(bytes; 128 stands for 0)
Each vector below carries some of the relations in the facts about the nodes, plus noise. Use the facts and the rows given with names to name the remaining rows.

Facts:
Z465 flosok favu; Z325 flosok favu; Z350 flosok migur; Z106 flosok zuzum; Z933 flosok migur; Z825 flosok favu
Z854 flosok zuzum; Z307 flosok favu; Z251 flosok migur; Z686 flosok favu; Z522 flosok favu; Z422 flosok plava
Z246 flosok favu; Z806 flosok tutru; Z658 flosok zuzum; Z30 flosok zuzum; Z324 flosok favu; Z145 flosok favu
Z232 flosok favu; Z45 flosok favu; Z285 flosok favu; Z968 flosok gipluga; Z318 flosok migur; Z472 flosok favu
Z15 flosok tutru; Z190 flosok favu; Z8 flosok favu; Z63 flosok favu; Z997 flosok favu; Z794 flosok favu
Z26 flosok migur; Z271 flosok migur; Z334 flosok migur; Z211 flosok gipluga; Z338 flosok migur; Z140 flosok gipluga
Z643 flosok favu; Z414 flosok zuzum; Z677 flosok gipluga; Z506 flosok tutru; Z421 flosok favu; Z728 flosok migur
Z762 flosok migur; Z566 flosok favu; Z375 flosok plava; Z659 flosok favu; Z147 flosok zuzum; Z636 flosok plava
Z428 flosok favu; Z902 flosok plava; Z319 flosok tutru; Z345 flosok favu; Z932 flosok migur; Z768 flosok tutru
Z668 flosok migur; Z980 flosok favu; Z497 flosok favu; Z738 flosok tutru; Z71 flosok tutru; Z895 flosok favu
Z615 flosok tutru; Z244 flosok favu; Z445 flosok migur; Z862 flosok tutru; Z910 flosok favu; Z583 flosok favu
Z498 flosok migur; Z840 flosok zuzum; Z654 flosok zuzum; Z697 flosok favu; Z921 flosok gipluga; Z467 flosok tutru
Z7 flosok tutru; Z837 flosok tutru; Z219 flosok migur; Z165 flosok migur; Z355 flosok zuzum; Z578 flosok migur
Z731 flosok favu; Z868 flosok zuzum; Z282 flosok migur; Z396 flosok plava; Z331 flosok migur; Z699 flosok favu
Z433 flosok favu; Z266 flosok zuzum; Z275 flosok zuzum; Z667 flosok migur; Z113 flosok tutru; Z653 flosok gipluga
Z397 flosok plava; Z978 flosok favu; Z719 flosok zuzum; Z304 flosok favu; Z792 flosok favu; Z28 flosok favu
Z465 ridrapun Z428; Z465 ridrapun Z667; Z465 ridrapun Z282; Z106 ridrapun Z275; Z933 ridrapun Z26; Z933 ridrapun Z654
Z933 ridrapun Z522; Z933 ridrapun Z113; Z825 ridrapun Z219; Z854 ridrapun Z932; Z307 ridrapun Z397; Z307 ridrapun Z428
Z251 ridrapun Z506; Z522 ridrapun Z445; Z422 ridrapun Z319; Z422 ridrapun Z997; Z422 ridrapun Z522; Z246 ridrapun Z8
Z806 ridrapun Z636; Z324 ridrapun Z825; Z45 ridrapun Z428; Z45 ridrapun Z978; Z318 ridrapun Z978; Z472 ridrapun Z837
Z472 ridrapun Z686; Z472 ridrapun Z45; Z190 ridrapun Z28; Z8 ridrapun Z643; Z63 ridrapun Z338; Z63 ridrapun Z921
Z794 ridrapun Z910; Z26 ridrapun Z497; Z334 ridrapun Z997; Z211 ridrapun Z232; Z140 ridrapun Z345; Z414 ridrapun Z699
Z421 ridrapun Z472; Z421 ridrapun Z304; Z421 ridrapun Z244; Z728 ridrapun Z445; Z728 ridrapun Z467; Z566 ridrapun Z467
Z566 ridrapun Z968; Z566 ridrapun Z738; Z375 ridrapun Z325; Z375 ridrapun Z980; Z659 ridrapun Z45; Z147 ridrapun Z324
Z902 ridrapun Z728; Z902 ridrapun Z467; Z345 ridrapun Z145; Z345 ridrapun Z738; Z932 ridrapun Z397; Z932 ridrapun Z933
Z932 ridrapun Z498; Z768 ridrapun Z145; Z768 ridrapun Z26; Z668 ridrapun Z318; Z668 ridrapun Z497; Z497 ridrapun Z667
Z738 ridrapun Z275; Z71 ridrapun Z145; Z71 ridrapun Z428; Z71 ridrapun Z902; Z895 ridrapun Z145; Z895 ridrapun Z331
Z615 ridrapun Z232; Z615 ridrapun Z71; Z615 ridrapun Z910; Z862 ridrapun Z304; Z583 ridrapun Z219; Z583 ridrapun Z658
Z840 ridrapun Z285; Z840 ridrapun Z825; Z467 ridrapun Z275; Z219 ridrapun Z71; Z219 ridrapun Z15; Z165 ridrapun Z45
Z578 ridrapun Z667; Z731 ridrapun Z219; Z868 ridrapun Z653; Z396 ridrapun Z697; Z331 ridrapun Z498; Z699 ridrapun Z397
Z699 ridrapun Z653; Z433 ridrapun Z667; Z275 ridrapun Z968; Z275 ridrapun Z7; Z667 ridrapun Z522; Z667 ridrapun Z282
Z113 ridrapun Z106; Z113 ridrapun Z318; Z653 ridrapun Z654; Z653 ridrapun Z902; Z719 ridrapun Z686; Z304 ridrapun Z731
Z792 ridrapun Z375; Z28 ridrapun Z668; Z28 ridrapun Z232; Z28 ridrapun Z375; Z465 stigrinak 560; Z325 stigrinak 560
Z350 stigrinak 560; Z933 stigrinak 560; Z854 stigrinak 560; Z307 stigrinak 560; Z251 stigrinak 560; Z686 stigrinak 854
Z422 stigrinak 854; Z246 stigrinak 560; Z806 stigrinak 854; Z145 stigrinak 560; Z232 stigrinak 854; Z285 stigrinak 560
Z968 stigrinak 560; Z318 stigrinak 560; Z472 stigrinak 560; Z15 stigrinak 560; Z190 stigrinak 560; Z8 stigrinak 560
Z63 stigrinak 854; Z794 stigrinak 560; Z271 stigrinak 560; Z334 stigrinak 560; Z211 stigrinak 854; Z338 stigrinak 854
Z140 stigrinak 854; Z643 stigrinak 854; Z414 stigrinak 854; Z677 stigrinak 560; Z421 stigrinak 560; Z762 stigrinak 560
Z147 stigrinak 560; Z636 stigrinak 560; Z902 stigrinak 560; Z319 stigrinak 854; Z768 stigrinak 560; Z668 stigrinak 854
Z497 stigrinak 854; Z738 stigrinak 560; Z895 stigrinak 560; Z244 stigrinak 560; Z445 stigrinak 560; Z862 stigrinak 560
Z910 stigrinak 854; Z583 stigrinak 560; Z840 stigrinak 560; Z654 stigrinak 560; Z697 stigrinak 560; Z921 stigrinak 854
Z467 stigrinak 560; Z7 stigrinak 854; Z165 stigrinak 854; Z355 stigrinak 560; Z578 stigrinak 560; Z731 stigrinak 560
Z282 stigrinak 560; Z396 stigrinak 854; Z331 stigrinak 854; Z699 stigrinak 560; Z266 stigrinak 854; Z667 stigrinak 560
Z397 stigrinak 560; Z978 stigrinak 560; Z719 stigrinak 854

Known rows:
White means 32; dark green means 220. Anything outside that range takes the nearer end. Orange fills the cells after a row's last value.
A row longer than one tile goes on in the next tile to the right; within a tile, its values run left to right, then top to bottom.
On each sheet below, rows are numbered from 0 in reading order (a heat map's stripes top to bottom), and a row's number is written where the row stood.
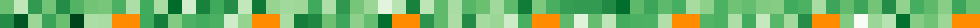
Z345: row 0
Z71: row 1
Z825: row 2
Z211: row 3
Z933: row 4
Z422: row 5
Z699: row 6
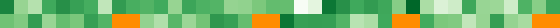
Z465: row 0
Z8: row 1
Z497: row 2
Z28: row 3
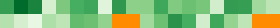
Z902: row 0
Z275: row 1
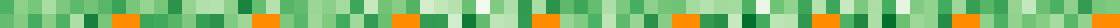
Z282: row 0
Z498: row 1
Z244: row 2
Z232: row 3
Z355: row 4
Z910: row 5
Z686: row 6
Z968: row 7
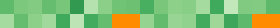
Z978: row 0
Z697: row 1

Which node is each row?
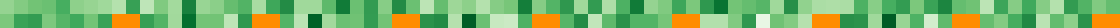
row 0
Z324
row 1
Z63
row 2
Z578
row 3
Z921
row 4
Z145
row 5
Z467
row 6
Z140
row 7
Z719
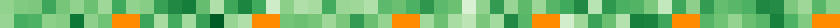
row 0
Z659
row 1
Z932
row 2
Z792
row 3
Z636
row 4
Z472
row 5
Z895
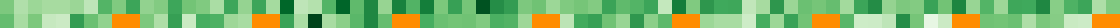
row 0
Z375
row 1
Z868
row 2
Z667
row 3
Z768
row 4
Z45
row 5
Z397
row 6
Z653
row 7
Z113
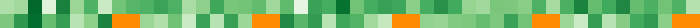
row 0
Z219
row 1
Z654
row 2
Z26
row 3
Z445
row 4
Z854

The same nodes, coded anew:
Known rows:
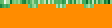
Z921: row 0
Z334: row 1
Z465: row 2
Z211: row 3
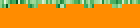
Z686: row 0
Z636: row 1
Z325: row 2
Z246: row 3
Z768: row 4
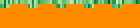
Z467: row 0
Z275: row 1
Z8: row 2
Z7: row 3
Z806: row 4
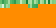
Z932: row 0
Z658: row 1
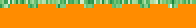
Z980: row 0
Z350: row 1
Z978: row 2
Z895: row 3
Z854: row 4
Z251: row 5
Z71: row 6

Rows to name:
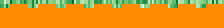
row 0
Z266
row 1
Z902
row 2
Z428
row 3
Z522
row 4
Z345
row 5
Z615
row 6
Z731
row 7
Z304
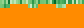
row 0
Z15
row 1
Z566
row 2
Z933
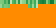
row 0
Z699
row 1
Z497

